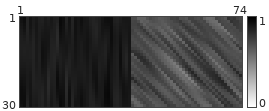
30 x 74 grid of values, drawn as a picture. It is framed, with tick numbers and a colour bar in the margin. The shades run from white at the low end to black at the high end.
It is made of 1 by 2 panels. Panel 1,1: very high, streaked downward, faint in contrast. Panel 1,2: high, slanting down to the right.
